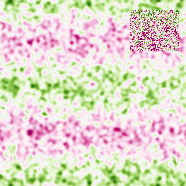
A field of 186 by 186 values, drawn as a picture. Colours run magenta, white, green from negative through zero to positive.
Roughest part: top right. Slope: none. Histogram: bell-shaped. Stripes: horizontal, repeating 2 times. Odd patch: rougher, in the top right.
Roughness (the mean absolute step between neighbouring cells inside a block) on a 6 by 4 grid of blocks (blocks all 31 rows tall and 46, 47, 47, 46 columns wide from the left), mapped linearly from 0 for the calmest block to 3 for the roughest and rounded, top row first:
0 0 1 3 / 0 0 1 3 / 0 0 0 0 / 0 0 0 0 / 0 0 0 0 / 0 0 0 0
